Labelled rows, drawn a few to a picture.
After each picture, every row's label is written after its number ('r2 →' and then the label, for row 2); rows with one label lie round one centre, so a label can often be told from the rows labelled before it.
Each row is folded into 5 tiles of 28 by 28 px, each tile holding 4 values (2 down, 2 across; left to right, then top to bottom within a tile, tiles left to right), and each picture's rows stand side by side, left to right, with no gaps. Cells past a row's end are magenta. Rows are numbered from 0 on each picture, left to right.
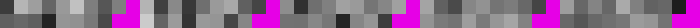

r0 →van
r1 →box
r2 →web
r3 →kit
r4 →kit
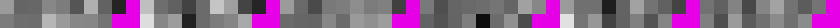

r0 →kit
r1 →box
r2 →kit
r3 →web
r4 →box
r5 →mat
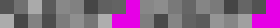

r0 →mat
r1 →mat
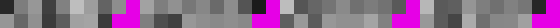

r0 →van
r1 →kit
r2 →kit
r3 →kit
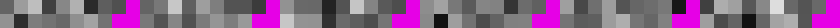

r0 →mat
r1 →mat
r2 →box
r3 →mat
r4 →kit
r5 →van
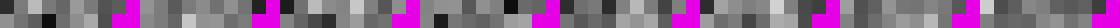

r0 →van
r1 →kit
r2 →van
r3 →mat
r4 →van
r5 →van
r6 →kit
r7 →kit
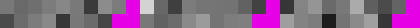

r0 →web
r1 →kit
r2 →van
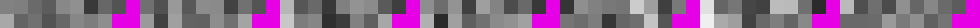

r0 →mat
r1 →mat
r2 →box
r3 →mat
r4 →van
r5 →box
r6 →kit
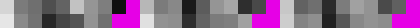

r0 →box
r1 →box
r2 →box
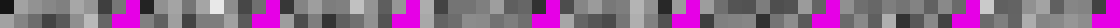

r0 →van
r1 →van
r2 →van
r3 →kit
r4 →van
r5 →web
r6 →web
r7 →kit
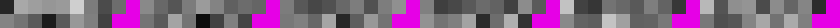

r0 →van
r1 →web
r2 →web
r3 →web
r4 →kit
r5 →kit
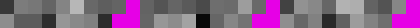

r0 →van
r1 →web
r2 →van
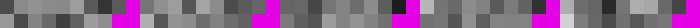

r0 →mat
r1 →mat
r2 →kit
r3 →kit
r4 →box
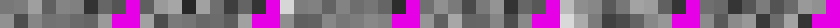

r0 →mat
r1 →mat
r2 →kit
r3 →mat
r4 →box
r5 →web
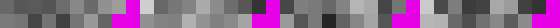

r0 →web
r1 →kit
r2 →van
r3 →box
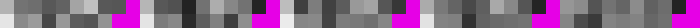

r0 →box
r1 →box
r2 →box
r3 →box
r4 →kit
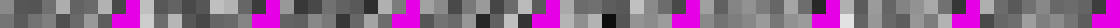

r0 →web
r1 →box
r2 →web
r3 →web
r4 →box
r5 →kit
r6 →box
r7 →kit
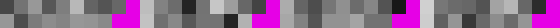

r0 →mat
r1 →box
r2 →kit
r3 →box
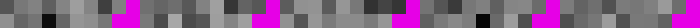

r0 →van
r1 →mat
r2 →mat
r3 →web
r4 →web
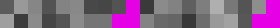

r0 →mat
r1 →van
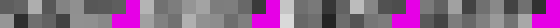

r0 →mat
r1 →kit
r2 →box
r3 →mat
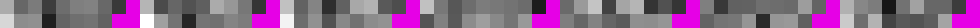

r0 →box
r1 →box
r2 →box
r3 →kit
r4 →mat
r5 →web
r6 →box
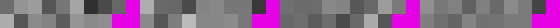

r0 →mat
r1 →kit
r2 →web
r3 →kit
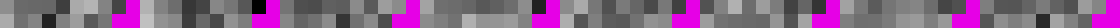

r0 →box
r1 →box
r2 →web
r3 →kit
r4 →mat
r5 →mat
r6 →kit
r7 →web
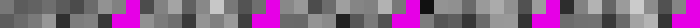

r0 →web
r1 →van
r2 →web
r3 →van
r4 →van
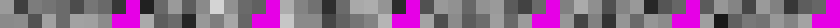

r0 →kit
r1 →van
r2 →box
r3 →mat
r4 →mat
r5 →mat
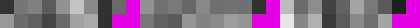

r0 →van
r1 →kit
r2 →box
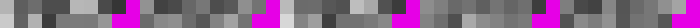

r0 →box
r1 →web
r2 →box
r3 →kit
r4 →web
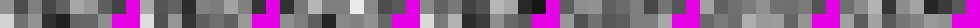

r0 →box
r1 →box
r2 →van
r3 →box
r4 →mat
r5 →kit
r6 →mat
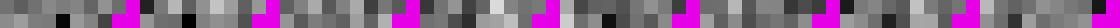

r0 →web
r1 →van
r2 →mat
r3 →van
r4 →box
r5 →mat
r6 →van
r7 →kit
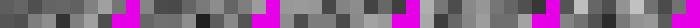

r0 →web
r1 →web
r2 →mat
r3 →kit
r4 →van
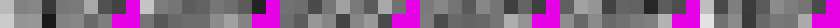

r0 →box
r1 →kit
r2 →web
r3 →mat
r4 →mat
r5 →box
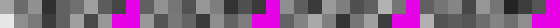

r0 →box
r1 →mat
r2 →web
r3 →mat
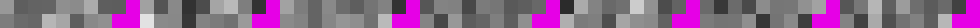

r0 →kit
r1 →box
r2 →kit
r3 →mat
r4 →van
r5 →web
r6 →mat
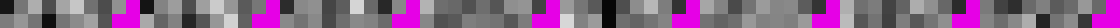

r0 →van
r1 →van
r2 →van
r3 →kit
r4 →box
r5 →kit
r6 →box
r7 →web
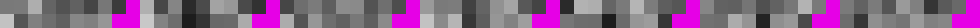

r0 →mat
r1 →box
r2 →mat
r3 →box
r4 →van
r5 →web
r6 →mat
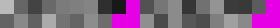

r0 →kit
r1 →mat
